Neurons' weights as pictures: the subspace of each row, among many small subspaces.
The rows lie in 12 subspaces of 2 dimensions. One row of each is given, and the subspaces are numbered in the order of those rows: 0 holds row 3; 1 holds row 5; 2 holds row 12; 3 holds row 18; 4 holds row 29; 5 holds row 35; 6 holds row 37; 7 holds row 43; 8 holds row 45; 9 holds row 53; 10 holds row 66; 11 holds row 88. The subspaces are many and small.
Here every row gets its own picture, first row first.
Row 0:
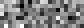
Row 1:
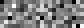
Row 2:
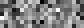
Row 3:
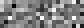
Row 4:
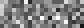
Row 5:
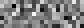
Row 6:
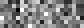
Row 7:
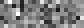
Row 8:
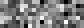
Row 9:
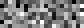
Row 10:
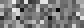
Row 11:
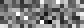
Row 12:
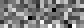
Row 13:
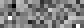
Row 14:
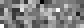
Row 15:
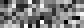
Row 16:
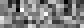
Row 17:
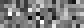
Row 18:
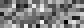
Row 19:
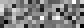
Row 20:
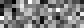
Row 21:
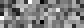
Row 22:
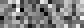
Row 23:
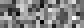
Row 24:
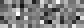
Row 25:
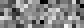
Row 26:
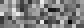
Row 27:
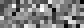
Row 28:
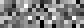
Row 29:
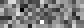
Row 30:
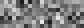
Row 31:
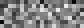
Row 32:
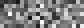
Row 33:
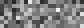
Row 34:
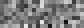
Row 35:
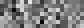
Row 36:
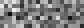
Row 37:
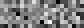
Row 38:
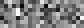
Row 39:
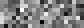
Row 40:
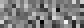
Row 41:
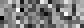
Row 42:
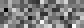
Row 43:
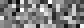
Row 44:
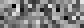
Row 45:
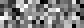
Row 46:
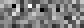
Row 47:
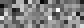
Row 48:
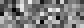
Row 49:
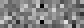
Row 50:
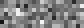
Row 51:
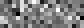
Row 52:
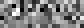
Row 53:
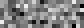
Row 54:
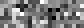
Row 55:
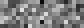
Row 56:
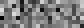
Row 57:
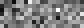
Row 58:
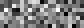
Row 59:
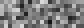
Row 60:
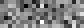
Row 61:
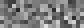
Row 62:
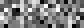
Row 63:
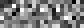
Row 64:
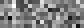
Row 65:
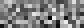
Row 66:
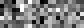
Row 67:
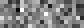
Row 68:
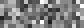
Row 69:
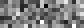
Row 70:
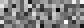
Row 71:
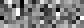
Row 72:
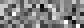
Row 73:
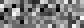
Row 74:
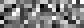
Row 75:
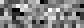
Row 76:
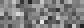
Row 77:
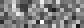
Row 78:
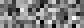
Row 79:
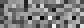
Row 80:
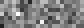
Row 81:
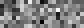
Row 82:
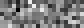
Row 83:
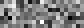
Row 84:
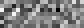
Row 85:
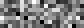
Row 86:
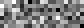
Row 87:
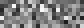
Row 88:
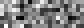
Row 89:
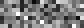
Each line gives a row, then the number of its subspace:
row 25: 8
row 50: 9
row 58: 2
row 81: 10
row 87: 4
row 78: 11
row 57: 10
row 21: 8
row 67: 7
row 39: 7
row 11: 6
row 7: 6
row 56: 4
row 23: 11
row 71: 6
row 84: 2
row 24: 6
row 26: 5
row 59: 11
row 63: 1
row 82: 3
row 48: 5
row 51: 1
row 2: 8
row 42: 2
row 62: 2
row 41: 7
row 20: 10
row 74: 2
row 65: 6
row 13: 0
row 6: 7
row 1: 0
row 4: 5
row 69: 4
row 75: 9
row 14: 9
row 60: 4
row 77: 5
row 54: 9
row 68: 8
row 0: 11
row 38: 6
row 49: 4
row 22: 7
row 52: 1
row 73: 2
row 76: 5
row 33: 10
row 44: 1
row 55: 3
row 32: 11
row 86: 10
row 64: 0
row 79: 5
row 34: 3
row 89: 1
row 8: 3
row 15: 3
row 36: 11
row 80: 5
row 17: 11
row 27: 7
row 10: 8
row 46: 1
